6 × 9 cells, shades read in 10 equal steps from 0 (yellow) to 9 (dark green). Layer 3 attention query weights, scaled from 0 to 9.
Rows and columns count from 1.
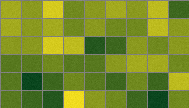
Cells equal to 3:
6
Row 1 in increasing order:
1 2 3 3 4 4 4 5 7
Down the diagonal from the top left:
3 4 1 6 6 5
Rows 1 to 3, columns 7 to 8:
4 2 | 5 2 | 4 5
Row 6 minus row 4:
0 1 3 -6 -2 1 4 6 0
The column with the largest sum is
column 2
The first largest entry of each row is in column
9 4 5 1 2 8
